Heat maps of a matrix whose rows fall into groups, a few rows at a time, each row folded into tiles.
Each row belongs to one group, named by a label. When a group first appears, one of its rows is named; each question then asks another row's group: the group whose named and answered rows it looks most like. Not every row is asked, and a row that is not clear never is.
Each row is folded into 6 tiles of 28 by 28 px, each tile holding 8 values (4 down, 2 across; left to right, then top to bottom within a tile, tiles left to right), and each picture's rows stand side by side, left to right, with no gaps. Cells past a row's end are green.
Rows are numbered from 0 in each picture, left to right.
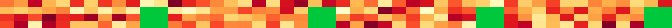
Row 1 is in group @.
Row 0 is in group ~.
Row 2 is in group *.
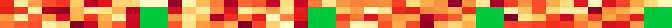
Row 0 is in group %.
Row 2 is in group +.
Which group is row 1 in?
%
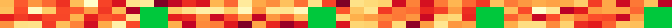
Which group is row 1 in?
~
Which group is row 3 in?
+
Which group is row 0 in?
+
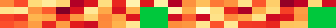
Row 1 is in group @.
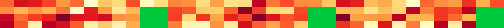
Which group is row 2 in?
@
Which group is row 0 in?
~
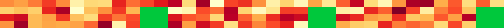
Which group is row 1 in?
*
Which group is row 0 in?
@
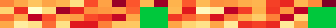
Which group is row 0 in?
+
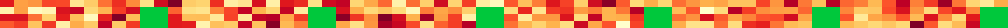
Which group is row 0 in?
@
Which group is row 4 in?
+
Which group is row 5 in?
%
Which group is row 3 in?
%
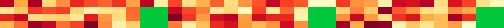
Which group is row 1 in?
~
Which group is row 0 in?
*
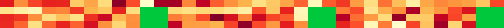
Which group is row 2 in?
@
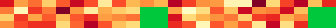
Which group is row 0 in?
*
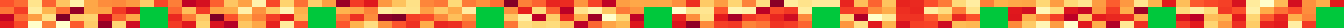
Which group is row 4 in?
~
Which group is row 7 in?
@
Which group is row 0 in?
@
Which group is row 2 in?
~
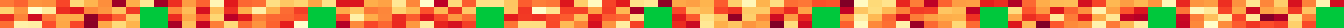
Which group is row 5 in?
%
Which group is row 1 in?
*
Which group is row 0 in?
+
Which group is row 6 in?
*
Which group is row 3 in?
+
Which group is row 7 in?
@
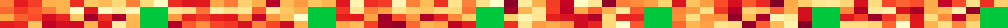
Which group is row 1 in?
~
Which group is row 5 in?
+
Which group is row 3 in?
%
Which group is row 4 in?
%
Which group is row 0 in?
~
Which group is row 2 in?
~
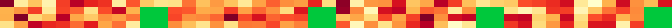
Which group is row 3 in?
@
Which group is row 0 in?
*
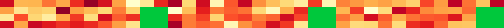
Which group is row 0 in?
*
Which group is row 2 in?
+
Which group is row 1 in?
*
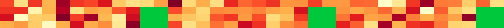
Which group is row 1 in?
%
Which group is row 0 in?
%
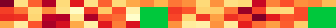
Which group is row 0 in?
~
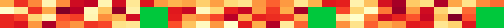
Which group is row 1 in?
+
